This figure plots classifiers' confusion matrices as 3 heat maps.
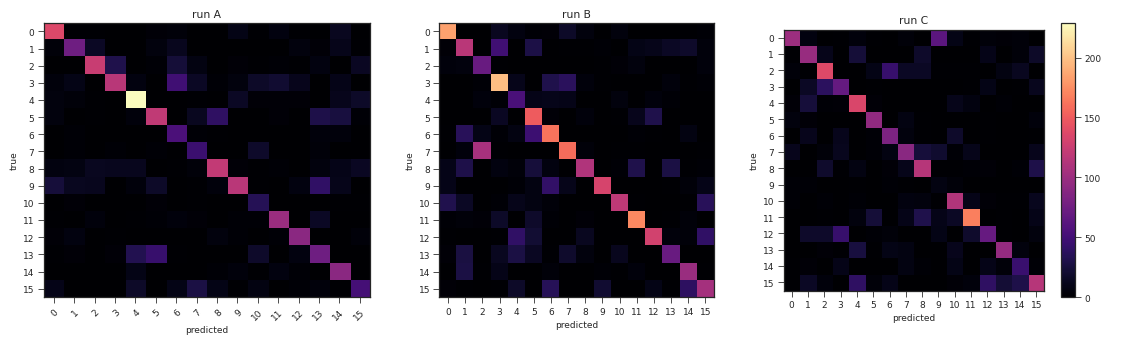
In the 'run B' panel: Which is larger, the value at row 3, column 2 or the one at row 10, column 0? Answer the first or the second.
the second
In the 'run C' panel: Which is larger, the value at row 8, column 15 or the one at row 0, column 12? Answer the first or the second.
the first
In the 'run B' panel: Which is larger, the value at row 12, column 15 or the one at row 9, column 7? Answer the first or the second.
the first
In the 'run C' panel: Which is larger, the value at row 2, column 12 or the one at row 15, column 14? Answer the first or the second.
the second
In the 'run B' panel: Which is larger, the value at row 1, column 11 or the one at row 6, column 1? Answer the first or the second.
the second
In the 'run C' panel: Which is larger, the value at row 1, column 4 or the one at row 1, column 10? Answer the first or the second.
the first
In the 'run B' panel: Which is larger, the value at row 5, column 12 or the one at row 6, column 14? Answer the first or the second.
the first
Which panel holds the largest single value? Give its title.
run A
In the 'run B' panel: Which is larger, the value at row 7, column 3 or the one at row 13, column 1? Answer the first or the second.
the second
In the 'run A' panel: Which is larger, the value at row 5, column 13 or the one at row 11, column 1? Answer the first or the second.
the first
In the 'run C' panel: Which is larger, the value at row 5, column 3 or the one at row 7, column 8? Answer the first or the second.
the second
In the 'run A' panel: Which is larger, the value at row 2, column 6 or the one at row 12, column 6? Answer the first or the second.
the first
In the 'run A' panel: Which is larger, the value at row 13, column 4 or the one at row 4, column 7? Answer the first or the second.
the first
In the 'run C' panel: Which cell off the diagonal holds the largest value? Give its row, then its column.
0, 9
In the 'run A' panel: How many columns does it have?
16
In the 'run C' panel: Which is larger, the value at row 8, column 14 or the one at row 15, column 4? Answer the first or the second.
the second
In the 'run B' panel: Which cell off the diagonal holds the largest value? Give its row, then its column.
7, 2
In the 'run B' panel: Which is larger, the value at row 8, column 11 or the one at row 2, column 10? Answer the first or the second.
the first
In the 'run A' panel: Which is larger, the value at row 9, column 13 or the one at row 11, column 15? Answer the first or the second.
the first
